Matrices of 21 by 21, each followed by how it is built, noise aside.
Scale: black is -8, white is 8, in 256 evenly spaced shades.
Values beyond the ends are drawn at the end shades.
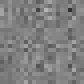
low rank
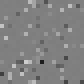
sparse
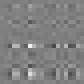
low rank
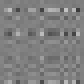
low rank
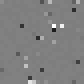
sparse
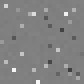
sparse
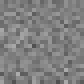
low rank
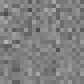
low rank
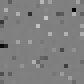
sparse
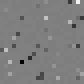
sparse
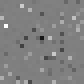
sparse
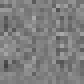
low rank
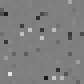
sparse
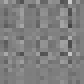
low rank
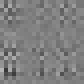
low rank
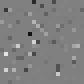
sparse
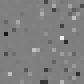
sparse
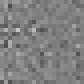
low rank
